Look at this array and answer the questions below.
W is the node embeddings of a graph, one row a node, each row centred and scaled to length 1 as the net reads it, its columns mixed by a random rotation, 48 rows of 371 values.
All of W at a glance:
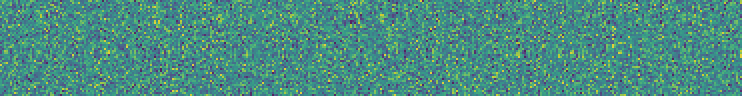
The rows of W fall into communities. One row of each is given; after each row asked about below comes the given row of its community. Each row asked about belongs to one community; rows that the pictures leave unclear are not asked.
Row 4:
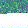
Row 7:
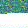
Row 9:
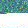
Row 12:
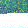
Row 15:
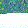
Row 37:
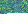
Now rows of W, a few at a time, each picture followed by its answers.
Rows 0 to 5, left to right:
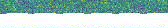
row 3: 7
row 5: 12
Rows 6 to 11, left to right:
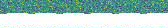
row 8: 7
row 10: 7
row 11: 7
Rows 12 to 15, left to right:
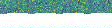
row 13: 37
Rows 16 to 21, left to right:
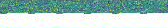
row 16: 9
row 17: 37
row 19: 15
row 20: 9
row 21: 12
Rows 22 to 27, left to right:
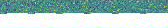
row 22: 15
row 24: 9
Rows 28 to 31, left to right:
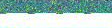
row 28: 9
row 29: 37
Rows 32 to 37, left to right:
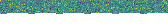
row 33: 4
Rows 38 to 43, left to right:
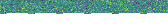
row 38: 37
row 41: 12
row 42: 4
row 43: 4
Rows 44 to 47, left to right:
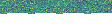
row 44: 37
